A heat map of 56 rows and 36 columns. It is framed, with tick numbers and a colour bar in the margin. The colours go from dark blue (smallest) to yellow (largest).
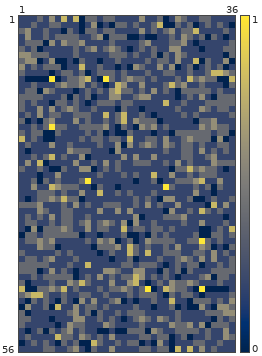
Grain: fine. Average level on the scale: 30%. Stripes: none. Symmetry: a half turn. Slope: none. Seam: none.
